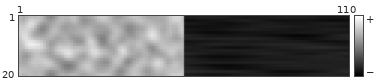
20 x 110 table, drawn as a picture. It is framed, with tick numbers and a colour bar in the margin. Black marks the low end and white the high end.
It is made of 1 by 2 panels. Panel 1,1: high, blotchy. Panel 1,2: very low, streaked across, faint in contrast.
